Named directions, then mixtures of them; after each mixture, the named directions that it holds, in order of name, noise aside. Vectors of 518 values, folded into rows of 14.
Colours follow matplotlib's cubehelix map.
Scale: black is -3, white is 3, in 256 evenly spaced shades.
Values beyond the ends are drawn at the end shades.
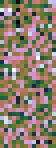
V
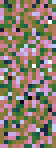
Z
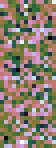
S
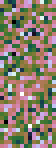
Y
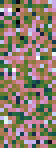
V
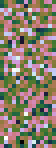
S, V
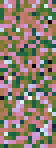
Z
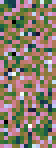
Y, Z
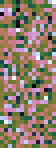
S, V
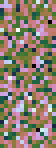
S, Z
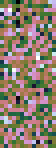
V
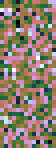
V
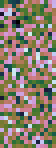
V, Y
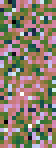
Y
